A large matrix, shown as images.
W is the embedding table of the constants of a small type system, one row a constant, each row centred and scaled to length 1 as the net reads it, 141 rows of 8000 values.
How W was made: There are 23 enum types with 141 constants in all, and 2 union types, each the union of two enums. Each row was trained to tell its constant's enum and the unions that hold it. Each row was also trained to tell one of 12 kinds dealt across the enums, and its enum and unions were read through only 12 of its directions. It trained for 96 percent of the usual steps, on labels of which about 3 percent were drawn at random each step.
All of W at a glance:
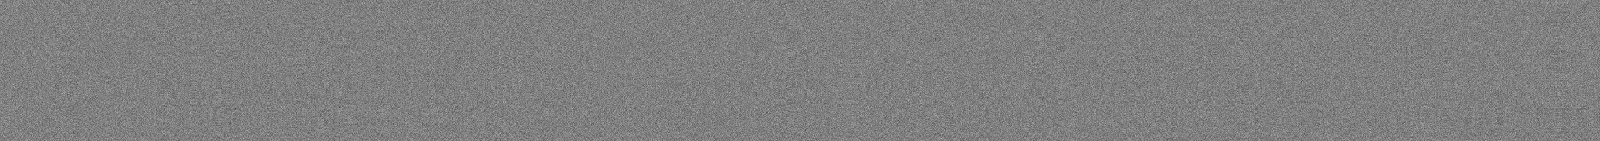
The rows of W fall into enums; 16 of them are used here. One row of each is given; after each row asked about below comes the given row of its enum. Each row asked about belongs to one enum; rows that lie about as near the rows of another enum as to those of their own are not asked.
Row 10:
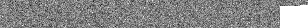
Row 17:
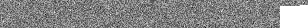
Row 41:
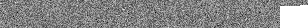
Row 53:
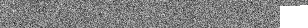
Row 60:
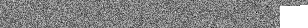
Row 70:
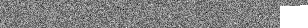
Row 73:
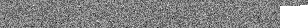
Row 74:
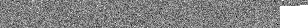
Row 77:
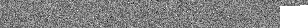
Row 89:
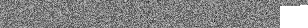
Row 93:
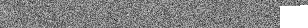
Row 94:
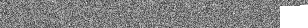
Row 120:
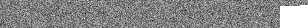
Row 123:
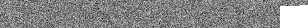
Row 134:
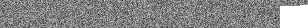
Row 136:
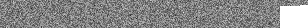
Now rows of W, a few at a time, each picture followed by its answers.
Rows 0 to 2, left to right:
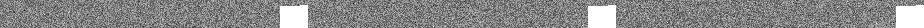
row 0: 17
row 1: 70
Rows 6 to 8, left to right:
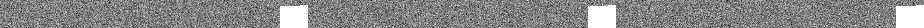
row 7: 123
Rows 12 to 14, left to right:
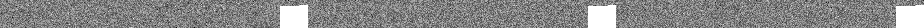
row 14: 41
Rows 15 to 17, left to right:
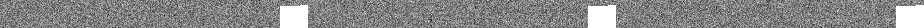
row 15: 136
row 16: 17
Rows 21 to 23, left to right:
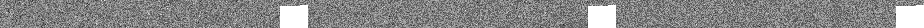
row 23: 89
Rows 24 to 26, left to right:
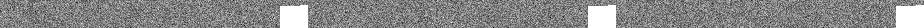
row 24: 93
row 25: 136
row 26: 53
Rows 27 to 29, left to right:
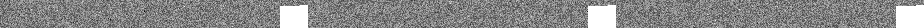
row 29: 73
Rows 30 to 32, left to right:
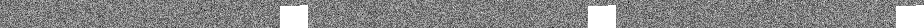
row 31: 70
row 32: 70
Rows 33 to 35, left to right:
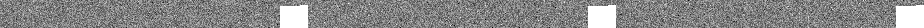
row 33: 17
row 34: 41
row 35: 77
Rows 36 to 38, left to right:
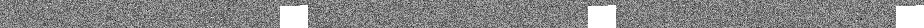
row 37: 74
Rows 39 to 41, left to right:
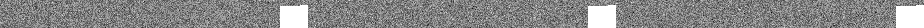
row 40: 17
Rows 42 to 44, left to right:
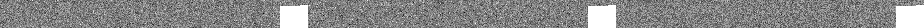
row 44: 53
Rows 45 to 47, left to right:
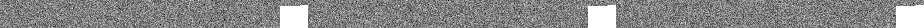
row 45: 41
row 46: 17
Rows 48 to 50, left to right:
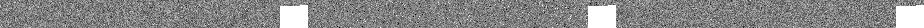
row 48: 17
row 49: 136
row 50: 94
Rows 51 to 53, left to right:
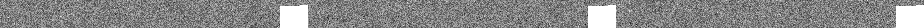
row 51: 60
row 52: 53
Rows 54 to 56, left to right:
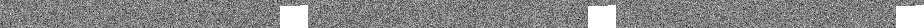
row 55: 134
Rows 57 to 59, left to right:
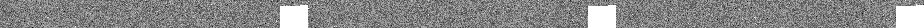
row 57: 77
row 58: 60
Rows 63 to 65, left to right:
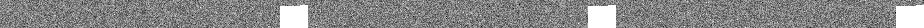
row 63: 53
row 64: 41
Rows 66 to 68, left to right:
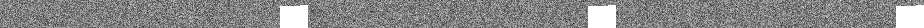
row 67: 77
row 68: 53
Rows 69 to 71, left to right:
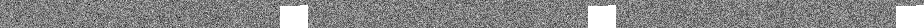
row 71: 134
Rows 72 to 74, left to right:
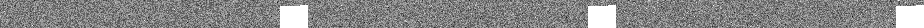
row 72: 136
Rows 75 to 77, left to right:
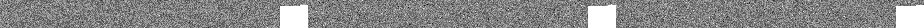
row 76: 10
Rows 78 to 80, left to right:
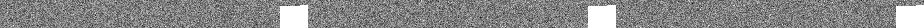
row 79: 74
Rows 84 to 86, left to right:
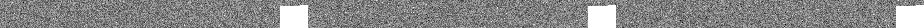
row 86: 70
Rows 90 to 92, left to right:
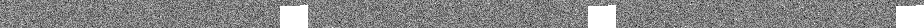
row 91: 123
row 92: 93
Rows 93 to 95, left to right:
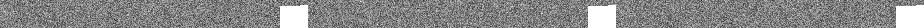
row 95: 93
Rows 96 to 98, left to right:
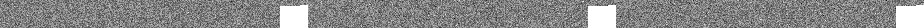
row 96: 60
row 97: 94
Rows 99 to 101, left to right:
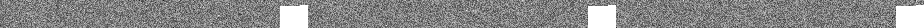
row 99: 120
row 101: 123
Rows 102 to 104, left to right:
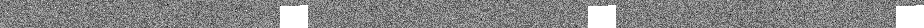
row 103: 70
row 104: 89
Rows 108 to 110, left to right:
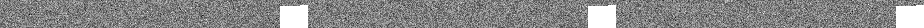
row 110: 93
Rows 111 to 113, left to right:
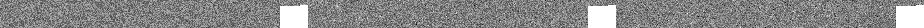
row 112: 70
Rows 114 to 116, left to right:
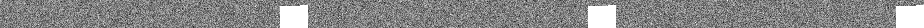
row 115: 136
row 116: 89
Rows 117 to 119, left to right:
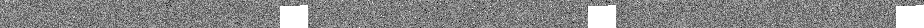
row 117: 123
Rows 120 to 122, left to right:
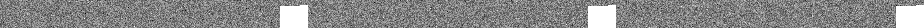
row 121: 94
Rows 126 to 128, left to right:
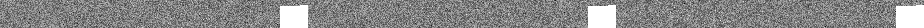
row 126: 136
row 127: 41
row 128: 53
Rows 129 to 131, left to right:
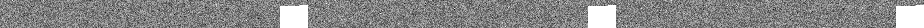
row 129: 123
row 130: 74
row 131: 89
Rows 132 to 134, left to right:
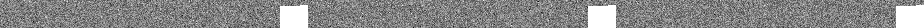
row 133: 77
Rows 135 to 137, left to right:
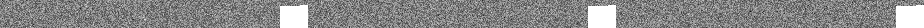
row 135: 134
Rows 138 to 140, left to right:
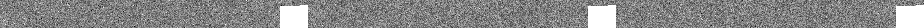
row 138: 41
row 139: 123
